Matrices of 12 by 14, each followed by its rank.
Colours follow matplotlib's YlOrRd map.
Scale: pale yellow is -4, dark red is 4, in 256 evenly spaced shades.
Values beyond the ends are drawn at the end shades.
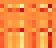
one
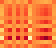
one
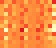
two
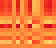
one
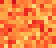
full rank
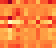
two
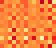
two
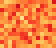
full rank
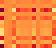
one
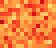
full rank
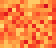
full rank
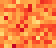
full rank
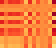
one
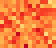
full rank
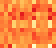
two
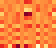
two
